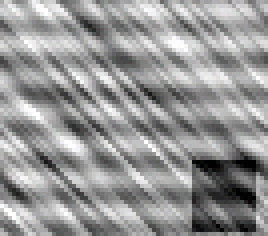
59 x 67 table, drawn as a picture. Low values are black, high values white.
Stripes: horizontal, repeating 7 times. Average level on the scale: 60%. Odd patch: lower, in the bottom right. Ninth with the lowest average: bottom right.
